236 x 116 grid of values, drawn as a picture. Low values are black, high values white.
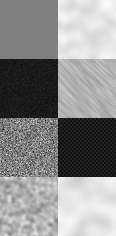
The table splits into 4 rows of 2 panels. Panel 1,1: middling, flat. Panel 1,2: very high, smooth, faint in contrast. Panel 2,1: very low, fine-grained, faint in contrast. Panel 2,2: high, slanting down to the right, faint in contrast. Panel 3,1: middling, fine-grained, strong in contrast. Panel 3,2: very low, checkered, faint in contrast. Panel 4,1: high, blotchy. Panel 4,2: very high, smooth, faint in contrast.
